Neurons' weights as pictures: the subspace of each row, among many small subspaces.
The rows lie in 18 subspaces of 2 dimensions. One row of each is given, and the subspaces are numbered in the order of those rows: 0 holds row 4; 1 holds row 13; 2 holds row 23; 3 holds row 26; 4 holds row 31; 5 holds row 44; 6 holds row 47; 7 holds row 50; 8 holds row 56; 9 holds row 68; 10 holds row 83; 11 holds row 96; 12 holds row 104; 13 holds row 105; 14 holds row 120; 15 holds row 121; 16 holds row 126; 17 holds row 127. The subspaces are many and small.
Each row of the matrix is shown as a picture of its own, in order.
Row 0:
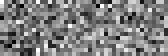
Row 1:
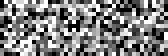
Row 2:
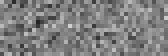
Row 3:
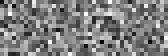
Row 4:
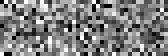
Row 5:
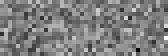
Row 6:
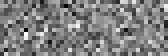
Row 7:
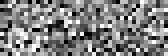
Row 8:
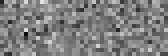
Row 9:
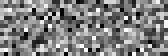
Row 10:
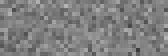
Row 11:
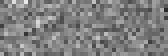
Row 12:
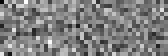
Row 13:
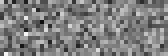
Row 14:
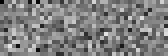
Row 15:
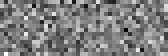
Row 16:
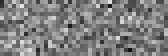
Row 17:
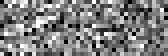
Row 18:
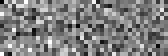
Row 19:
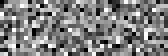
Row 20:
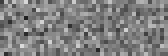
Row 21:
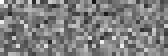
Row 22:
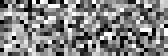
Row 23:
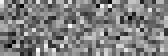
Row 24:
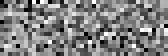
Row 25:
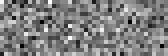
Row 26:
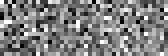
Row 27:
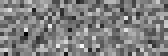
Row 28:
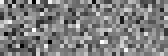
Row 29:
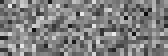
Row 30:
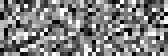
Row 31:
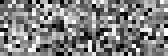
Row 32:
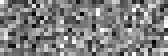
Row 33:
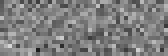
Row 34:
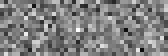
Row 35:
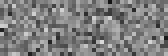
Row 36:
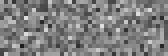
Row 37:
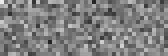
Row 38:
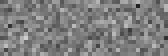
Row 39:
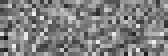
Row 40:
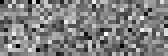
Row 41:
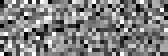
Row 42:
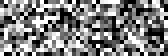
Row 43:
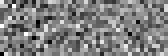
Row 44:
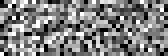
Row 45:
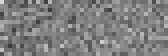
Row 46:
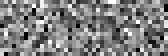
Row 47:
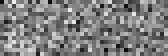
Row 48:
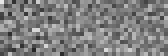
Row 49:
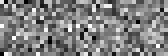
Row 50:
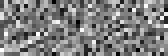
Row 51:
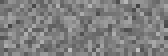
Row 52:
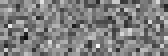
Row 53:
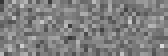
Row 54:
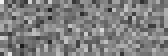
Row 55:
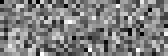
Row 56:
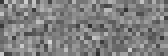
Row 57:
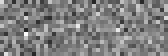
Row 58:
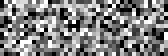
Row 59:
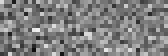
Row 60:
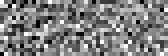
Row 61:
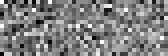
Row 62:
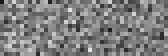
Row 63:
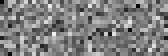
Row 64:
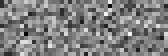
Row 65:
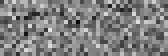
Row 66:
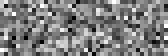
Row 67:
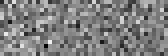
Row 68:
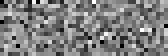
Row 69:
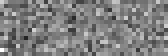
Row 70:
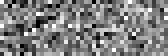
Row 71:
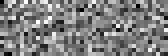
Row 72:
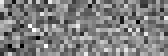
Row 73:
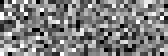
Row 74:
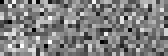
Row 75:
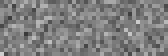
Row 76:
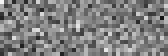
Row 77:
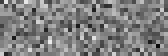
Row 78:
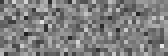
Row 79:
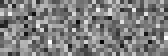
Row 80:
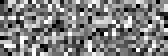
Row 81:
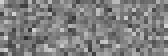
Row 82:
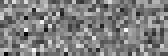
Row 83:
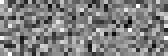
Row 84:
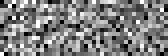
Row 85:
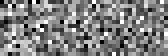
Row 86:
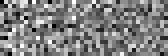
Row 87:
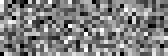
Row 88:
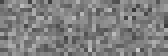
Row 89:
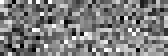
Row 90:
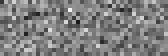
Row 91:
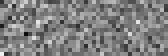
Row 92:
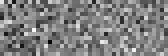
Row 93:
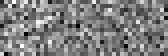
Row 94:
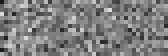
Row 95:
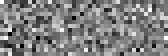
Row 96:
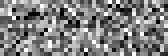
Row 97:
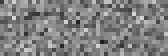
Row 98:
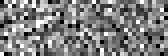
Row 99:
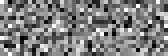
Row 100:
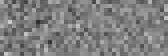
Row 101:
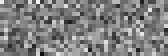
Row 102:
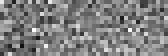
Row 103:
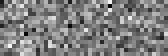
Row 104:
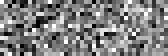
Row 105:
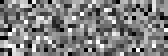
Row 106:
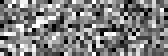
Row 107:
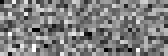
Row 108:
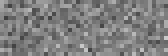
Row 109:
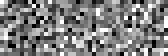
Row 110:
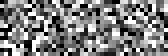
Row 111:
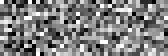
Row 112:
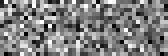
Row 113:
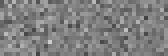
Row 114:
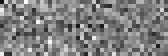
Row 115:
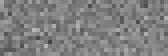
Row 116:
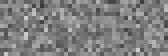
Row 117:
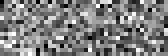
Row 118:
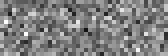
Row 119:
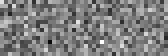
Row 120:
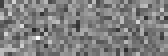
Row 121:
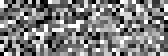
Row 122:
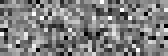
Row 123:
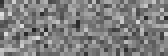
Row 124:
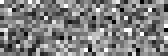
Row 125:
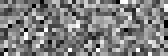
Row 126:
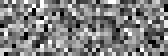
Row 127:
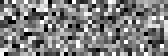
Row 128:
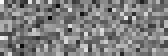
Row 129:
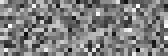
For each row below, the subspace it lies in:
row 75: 5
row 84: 5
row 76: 7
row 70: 12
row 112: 13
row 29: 12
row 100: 16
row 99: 10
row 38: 10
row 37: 9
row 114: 0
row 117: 2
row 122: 4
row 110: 13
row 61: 8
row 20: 1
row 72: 14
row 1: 6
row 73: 7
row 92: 3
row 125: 15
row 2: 12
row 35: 9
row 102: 14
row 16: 2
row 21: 9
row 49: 0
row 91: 5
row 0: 2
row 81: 8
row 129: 15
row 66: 8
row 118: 6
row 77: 0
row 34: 13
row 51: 15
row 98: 16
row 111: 11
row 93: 16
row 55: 11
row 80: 10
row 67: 3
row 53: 17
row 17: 12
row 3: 9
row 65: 11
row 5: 3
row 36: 17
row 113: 3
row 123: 14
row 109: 5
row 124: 6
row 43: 5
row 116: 16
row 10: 6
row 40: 4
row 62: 6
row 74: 3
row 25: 17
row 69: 8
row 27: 1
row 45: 8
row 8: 10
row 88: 16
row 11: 12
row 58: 6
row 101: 11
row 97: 11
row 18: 0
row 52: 10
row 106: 12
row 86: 13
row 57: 15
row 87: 17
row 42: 12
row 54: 1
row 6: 15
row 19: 0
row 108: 17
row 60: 5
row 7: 14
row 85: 4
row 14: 4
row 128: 1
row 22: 9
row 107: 7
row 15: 13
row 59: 7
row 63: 10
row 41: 15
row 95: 13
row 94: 8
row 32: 5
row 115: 14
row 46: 16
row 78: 17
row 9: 1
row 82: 1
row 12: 0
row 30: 7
